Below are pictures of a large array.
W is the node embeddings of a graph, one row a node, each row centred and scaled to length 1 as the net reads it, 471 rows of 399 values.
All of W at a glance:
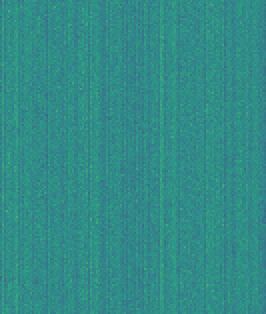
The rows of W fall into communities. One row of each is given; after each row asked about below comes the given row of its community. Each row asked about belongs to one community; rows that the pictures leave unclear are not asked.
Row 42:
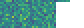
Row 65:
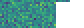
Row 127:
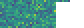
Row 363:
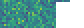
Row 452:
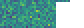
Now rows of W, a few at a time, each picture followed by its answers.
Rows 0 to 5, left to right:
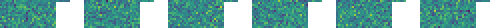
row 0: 363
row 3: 42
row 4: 42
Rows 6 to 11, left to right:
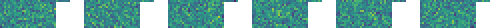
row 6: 363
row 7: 65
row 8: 65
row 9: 42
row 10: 363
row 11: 452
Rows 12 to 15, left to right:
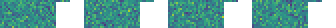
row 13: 452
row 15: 452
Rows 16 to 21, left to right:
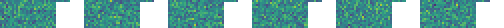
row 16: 127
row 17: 452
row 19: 363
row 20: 65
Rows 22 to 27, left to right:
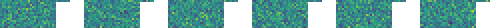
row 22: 452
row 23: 127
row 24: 363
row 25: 127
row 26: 65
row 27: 42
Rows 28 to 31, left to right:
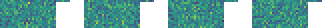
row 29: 363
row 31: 65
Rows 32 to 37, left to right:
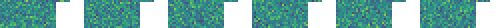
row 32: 42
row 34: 127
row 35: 452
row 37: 363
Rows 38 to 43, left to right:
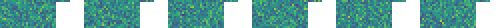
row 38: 363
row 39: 127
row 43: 42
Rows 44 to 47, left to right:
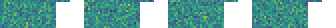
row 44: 363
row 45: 363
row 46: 363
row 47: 363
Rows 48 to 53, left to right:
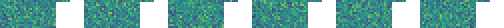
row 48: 452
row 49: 127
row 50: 363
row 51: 65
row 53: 127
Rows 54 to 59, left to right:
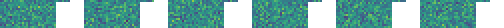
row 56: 452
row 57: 452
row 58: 363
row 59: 65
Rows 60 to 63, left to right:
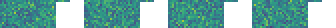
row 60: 65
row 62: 452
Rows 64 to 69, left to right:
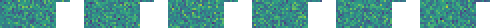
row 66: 127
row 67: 65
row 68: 363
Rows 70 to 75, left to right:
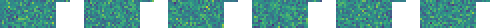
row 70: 452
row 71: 42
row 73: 363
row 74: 452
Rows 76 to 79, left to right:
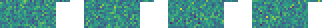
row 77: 42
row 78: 363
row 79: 452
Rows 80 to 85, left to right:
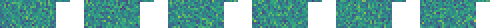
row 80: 65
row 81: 42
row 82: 42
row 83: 127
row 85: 42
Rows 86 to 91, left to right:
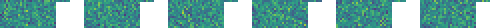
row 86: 452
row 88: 42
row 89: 127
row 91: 452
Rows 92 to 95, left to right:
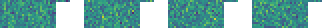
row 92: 363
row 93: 452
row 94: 65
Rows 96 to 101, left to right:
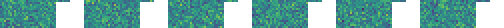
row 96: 65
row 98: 42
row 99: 127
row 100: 65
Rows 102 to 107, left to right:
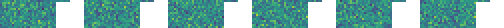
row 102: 452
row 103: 127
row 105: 42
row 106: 65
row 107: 65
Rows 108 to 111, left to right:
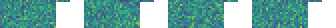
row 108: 363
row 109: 452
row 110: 42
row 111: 363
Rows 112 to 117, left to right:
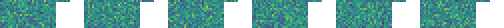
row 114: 127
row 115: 42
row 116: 452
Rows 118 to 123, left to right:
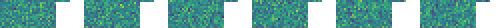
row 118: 65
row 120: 363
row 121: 452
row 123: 127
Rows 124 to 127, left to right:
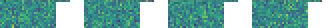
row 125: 127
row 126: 65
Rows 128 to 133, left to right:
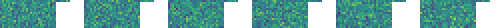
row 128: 452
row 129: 42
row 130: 452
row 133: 42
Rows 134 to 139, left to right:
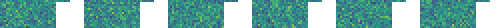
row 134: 127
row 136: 363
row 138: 65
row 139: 42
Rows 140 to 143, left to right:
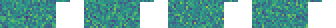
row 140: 363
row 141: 65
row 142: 363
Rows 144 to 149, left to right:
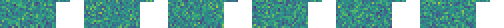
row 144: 65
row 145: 452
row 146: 127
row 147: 42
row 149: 65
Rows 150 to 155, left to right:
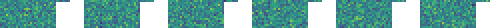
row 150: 127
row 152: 42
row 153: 127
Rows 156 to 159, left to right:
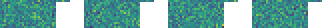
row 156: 363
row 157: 452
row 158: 452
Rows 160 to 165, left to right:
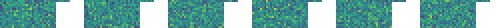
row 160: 42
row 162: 42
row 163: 42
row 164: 363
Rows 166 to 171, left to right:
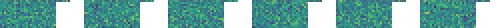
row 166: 452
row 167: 42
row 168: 42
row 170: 363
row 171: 363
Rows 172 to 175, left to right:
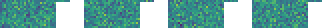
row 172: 65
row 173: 127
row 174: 452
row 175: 65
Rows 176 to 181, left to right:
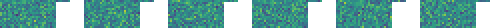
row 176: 65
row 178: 65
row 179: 65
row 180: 363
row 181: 127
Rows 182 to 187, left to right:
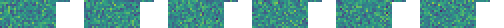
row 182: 127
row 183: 452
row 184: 452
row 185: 127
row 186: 65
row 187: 65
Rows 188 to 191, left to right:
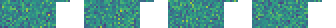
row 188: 452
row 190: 452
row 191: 127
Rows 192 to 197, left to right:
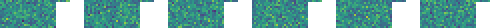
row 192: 42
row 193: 363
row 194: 127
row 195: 42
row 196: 363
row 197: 65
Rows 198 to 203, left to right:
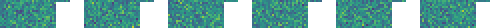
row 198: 65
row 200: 65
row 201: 127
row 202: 452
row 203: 65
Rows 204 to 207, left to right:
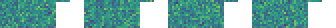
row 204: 127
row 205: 127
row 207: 65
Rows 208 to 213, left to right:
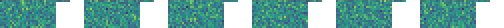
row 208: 127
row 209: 363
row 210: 65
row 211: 42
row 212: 127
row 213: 452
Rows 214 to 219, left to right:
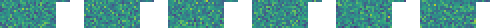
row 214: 127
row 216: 363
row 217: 65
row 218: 127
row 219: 363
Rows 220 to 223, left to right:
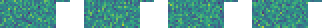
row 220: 42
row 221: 363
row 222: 363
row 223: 127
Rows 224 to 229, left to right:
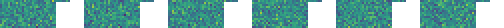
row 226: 363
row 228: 363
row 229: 42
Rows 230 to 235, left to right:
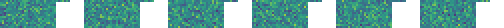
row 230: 127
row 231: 42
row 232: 127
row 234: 363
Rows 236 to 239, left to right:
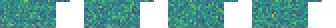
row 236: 363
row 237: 42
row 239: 127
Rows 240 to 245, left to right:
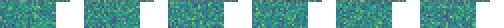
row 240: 127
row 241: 42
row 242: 452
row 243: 42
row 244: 452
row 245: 363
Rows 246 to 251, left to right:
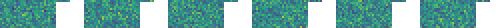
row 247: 127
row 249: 363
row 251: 363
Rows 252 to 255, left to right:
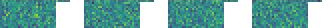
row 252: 363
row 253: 65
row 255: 65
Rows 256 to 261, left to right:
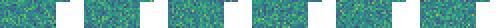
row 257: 452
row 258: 363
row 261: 42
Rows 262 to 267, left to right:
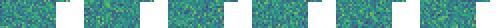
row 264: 65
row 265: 452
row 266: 42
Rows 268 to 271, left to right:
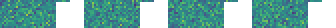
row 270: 452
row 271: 42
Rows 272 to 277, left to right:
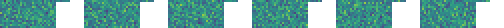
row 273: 65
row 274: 42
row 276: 363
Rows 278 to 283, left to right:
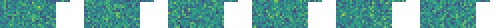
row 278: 363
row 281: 127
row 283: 65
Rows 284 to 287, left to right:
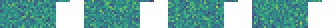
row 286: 127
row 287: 452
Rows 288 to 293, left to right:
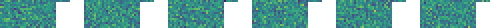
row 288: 42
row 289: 452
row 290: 42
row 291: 363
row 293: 452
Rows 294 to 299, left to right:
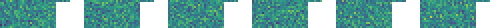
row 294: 127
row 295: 65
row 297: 42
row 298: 65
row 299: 42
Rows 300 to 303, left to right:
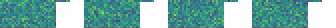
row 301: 127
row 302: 42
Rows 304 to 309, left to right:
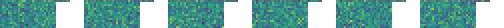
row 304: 65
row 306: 363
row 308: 452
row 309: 363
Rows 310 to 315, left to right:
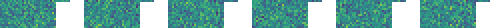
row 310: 65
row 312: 363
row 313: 452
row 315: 363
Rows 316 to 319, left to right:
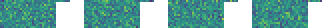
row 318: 127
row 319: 363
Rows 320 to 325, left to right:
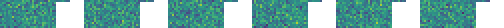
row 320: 65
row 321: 452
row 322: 65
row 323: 65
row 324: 127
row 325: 363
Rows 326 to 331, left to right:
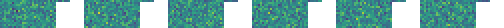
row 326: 42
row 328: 65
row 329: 452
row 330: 42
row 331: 363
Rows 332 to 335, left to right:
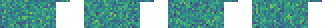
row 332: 452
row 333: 127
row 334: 65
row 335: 363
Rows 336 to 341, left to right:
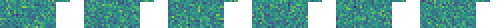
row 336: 65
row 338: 363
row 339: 65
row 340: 452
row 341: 65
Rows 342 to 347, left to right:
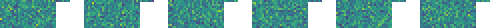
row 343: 363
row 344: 42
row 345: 127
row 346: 127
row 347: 452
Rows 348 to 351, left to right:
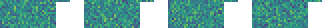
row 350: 452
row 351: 452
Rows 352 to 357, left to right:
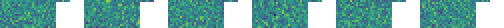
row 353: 363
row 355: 42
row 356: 42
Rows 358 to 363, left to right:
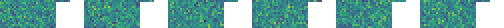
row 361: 363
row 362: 65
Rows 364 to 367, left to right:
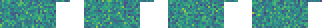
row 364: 42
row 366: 363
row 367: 127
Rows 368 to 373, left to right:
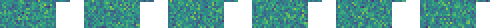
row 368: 65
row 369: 127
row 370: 65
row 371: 363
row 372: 42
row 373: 363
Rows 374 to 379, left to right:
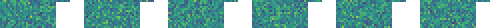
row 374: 363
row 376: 127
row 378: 42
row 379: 363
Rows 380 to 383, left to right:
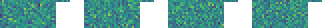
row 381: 127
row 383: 127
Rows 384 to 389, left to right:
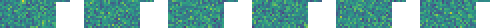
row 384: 65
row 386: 363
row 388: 363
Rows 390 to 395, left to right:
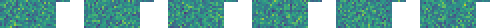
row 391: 363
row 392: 65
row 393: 65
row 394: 452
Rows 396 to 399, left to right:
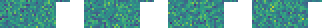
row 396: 65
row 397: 42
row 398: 363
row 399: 363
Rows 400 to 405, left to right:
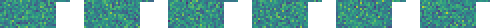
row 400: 65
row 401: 127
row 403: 65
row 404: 452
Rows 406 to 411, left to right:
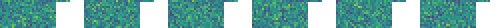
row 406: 42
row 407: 42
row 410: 65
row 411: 452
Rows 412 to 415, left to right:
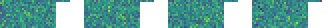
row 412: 42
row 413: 363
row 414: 42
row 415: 65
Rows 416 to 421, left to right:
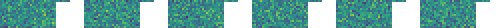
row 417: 42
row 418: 42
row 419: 127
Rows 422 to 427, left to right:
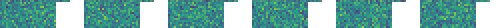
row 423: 452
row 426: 363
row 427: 42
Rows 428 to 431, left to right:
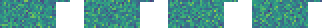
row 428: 363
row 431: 452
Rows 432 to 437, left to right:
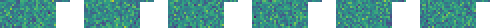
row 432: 127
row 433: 452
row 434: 452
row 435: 65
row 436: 65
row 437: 452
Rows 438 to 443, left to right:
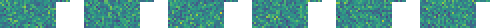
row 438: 452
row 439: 127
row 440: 452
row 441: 127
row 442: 127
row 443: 65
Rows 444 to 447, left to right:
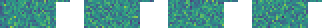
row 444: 127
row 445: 65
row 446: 363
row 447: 42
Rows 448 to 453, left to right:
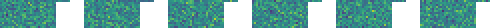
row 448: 65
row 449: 42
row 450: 65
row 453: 42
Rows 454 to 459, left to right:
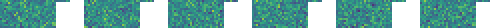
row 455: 452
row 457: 363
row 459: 363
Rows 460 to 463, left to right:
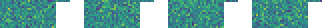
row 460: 42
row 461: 127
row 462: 363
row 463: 65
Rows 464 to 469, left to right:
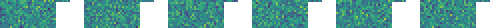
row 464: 127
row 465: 363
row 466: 65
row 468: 127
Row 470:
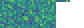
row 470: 65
